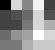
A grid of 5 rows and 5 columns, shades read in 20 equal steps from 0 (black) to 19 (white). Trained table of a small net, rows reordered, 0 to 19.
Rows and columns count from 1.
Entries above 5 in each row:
3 4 3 5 5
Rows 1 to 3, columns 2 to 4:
16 10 18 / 6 8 16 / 5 9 16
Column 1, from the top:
0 5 5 8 9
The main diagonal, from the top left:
0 6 9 19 15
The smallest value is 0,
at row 1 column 1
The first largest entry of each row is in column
4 4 4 4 4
